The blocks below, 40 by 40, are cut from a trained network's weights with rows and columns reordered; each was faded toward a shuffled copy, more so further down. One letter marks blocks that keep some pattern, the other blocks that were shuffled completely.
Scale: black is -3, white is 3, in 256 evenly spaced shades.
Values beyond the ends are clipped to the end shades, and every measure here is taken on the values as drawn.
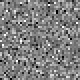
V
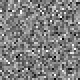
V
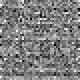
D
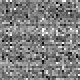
D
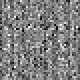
D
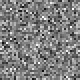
V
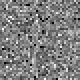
V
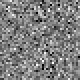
V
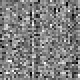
D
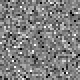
V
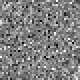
V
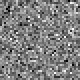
V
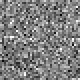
V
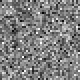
V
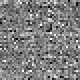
D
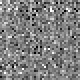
D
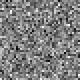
V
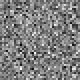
D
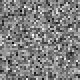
V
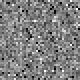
V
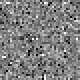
V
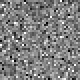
V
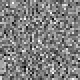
D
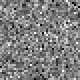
V
